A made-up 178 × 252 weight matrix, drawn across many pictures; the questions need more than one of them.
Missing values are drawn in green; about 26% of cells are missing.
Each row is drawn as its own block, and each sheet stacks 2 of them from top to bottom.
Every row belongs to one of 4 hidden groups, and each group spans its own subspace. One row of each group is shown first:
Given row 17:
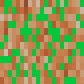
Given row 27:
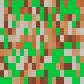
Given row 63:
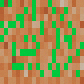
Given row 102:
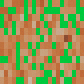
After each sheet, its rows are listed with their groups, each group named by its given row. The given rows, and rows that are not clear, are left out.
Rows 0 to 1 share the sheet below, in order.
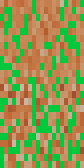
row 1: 63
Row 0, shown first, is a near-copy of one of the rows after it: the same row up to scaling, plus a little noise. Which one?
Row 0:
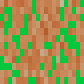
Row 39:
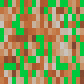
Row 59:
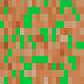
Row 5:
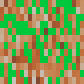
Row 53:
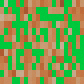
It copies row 5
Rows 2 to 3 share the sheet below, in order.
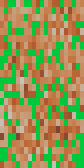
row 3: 17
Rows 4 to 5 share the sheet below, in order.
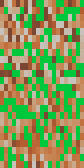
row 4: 102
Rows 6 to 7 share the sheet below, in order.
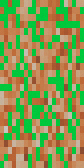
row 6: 63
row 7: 63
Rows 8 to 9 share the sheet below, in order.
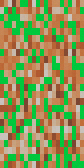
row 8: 17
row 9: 17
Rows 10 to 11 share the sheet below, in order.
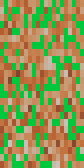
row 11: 102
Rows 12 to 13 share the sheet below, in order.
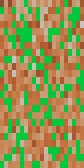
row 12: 63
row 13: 17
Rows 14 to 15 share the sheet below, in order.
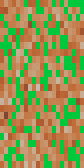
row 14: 102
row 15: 17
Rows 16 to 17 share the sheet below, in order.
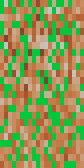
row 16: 63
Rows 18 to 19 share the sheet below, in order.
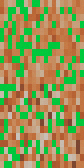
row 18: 27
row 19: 102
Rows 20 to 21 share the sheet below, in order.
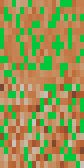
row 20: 27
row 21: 63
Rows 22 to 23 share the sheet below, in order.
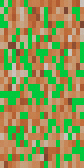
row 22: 17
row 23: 17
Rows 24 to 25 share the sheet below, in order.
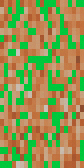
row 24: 102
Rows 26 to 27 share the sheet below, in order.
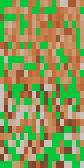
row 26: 63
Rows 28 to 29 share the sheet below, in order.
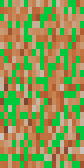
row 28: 27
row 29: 63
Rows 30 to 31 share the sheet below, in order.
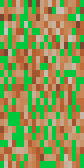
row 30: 17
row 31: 27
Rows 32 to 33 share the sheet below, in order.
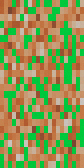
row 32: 63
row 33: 102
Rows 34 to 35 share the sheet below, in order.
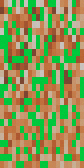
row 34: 27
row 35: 102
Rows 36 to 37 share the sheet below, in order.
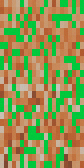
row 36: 27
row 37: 27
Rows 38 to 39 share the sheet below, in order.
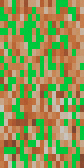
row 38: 17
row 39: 63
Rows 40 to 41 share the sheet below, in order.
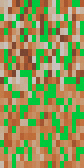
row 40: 63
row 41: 27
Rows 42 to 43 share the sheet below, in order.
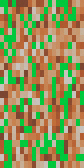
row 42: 27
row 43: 102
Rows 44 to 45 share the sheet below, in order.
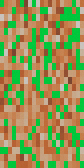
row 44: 17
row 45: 63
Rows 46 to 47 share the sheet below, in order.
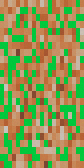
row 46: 102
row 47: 63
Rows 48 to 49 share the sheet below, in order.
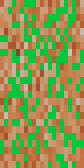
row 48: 17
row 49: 17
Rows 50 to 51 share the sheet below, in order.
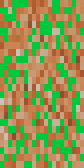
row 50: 102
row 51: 17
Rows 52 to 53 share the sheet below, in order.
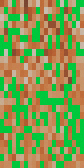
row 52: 17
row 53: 63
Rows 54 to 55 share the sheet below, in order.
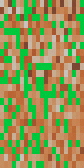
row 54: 17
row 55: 63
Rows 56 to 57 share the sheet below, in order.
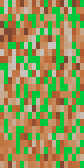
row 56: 17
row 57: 102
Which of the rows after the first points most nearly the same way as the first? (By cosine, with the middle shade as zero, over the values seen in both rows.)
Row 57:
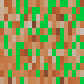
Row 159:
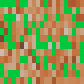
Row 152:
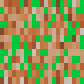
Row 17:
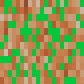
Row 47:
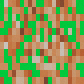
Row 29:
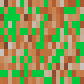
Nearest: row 152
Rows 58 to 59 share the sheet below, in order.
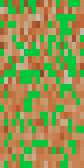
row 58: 27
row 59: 63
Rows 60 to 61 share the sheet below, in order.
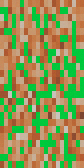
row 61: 102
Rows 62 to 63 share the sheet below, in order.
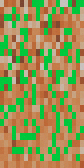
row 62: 63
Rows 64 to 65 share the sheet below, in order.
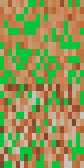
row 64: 17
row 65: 27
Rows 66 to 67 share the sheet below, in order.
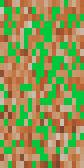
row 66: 102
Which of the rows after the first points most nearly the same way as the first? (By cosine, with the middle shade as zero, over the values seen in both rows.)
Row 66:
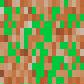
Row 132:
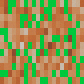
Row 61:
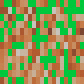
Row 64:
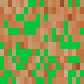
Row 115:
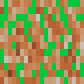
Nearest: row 132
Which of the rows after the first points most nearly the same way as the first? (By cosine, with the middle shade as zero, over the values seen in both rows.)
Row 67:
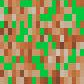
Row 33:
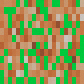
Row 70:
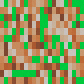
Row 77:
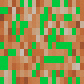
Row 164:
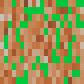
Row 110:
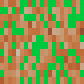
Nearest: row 77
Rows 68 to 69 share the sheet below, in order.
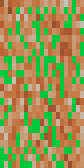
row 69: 17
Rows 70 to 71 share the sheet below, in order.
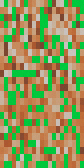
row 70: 63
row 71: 63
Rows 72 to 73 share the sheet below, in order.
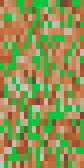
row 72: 63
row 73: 27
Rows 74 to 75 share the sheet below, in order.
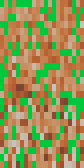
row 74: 63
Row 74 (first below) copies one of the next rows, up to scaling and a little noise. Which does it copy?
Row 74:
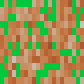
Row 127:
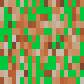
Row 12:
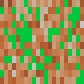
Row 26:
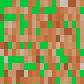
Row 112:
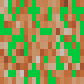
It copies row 12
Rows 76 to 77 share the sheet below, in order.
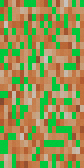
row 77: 17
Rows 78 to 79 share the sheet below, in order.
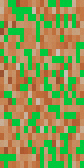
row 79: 102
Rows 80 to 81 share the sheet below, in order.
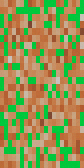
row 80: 102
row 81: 102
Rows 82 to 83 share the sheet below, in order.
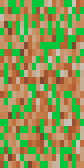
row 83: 102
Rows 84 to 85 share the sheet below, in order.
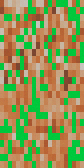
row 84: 27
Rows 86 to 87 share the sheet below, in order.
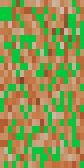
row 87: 102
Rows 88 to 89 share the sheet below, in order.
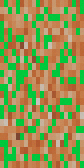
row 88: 17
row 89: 102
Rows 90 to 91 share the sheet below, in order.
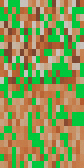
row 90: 27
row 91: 102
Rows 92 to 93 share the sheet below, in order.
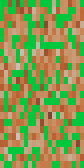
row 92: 27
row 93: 102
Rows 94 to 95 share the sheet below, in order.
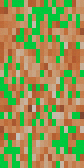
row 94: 102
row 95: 102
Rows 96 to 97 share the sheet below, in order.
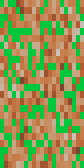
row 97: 17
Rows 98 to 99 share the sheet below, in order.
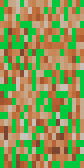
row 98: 27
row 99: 63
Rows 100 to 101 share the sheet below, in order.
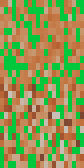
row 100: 17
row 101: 102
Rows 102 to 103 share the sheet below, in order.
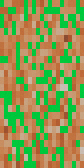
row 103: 63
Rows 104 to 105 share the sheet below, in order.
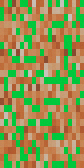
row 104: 17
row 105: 17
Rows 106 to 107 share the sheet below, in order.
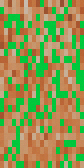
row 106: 17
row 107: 27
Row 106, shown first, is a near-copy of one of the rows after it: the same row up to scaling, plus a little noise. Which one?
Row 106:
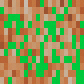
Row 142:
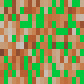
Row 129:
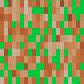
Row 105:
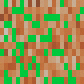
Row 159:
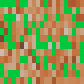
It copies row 129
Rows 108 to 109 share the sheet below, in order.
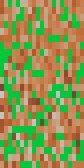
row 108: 27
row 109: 102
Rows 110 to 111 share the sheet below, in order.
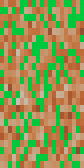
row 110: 102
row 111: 63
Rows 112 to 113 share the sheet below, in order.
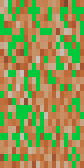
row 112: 63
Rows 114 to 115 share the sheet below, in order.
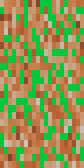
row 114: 17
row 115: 102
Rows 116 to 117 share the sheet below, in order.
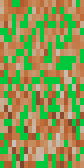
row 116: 27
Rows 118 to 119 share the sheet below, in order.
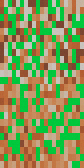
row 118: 102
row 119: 17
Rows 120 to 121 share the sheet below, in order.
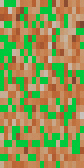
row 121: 102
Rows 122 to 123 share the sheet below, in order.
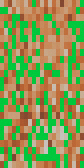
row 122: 17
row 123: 63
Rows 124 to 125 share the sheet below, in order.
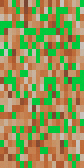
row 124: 17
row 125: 102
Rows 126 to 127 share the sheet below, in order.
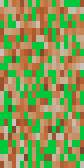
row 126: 63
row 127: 63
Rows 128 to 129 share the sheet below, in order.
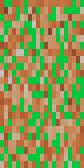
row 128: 102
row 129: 17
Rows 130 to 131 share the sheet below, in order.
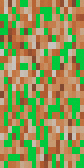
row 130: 17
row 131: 17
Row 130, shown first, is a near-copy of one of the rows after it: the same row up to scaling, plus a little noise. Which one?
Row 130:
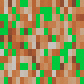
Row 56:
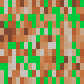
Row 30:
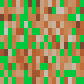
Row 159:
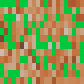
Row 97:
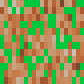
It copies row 56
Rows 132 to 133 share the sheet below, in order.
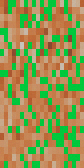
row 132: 17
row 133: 17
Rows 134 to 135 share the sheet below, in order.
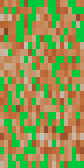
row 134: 17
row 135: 63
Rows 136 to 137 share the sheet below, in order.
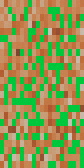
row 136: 102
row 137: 17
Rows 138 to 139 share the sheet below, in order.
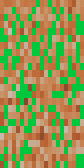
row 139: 63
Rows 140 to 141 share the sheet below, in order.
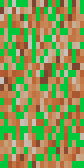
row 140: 17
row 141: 63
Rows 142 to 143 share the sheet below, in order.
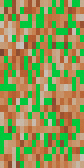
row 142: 17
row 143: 63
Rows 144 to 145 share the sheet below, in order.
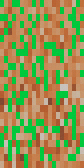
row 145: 63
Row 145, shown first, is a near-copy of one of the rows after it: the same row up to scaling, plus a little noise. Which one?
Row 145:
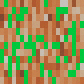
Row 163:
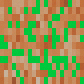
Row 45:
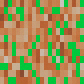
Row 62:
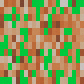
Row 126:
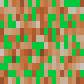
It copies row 45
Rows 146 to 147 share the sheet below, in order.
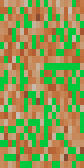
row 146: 27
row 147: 102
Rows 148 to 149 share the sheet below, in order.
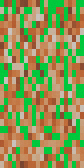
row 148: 27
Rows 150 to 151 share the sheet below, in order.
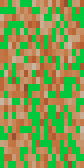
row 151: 17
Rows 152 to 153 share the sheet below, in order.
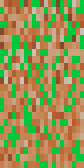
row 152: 27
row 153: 102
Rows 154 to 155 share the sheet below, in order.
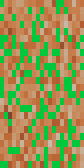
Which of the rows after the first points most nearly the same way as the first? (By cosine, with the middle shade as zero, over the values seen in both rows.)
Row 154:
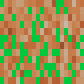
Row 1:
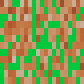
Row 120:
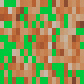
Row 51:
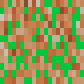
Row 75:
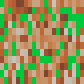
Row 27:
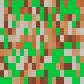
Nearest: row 27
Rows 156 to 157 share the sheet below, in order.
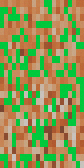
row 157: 63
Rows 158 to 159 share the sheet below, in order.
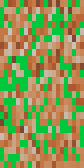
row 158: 27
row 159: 17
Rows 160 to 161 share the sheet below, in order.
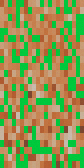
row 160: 17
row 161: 102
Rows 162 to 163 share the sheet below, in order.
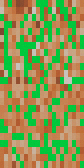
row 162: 27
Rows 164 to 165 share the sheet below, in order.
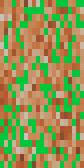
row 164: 17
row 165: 63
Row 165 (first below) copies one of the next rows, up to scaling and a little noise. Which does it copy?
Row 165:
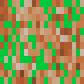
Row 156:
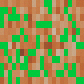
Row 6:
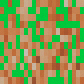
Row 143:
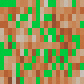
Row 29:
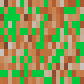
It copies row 6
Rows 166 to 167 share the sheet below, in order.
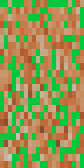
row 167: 102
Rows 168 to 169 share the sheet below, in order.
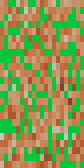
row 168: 102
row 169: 17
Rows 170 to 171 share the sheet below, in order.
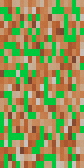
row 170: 102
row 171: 102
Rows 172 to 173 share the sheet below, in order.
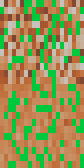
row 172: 63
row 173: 102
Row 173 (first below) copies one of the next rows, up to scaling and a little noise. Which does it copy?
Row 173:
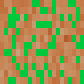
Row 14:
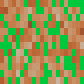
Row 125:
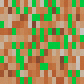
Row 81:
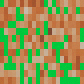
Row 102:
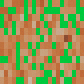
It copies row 102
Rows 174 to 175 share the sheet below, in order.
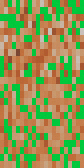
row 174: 102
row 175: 17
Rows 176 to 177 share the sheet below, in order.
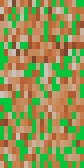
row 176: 17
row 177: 102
